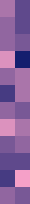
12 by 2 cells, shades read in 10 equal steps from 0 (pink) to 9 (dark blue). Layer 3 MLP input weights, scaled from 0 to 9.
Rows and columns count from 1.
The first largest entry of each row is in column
2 2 2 2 1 1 2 2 1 1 1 2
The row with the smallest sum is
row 8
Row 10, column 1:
6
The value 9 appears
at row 4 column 2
